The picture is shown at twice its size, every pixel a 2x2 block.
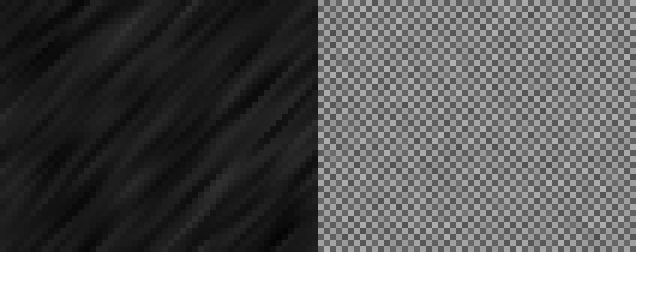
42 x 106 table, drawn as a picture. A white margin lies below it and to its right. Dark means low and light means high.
It is made of 1 by 2 panels. Panel 1,1: very low, slanting up to the right, faint in contrast. Panel 1,2: middling, checkered, strong in contrast.
